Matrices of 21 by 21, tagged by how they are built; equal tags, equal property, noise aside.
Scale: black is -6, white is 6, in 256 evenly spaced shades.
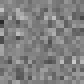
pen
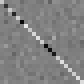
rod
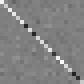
rod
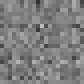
pen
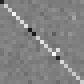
rod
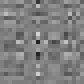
pen
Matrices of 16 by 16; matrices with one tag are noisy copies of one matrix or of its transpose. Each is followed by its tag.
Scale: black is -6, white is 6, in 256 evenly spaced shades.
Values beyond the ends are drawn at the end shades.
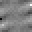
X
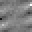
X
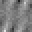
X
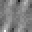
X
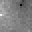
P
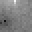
P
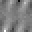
X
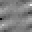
X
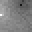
P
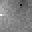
P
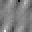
X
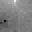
P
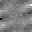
X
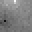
P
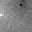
P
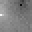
P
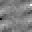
X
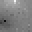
P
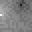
P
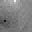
P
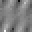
X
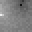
P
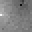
P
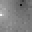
P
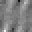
X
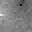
P
